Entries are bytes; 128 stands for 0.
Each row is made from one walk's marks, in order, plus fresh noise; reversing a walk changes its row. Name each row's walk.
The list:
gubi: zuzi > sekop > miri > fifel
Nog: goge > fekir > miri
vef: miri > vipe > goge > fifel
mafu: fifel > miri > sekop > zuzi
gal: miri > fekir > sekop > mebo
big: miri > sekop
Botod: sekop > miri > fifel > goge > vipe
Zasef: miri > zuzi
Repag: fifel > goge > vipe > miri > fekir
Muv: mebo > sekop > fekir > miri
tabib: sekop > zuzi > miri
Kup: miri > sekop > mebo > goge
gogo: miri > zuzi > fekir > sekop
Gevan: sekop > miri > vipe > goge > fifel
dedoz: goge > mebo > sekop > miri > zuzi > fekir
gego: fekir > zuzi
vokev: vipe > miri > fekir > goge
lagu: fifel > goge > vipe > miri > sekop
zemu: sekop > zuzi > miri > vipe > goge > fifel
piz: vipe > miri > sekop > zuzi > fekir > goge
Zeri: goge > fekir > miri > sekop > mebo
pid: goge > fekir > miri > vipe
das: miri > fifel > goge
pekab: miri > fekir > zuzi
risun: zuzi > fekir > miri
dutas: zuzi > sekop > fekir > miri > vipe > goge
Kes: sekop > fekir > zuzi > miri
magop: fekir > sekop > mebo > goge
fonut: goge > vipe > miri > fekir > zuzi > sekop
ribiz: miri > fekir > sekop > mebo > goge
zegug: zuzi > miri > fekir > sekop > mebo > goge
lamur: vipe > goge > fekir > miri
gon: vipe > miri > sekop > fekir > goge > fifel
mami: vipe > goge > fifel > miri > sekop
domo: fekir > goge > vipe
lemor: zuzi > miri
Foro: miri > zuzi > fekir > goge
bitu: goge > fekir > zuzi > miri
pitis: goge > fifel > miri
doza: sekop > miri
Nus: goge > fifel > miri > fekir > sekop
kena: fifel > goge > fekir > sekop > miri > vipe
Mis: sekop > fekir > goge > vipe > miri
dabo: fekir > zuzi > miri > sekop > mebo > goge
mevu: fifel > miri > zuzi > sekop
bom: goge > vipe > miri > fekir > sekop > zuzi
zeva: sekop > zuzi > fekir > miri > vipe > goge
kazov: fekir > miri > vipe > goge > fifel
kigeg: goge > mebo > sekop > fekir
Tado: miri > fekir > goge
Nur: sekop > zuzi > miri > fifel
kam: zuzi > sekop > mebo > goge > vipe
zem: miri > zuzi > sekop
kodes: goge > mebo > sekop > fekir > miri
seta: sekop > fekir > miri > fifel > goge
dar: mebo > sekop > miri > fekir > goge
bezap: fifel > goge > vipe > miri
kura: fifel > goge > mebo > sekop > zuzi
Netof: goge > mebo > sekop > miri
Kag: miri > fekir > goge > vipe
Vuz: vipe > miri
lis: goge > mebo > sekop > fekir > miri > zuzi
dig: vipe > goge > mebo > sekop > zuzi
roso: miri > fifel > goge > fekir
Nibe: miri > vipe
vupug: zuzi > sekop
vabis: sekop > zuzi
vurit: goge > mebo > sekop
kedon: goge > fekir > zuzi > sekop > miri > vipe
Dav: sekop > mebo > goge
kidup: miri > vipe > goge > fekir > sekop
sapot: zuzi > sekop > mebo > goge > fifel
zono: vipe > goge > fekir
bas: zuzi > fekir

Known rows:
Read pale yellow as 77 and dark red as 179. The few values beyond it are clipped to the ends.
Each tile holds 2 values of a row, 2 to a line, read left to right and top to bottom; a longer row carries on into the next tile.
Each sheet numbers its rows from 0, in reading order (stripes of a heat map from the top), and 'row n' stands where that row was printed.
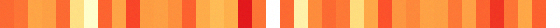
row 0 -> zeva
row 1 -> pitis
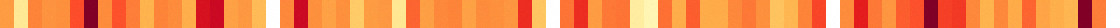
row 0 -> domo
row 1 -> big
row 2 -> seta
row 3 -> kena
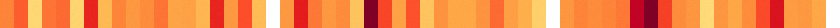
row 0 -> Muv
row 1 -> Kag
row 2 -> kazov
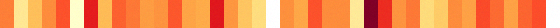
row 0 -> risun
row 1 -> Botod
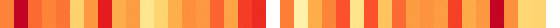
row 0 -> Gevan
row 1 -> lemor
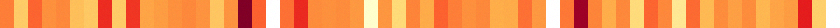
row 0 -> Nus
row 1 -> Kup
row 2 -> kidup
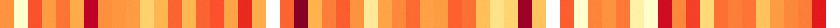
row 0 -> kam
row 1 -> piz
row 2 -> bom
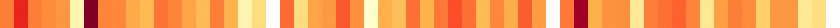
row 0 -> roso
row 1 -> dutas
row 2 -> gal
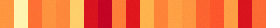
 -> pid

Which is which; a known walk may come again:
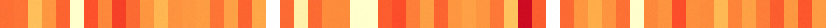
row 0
Kes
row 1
kigeg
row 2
tabib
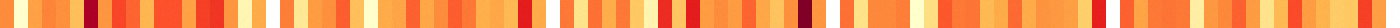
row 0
gego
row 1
zegug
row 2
fonut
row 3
vabis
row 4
dig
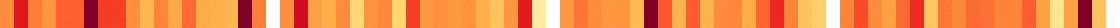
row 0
kena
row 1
gogo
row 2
Nibe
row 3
mevu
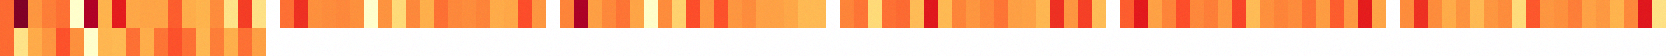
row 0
zono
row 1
Kup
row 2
Tado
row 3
Muv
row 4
bezap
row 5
zem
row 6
dutas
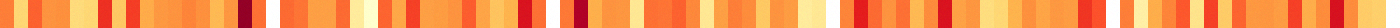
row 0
Nus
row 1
zeva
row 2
gal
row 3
zemu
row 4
lemor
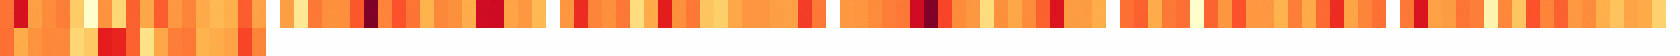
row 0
ribiz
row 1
domo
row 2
Nur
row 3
kazov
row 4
doza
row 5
Foro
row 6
Zeri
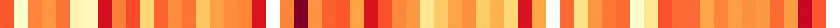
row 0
bom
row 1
gon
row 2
kodes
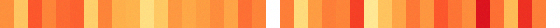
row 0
sapot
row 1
magop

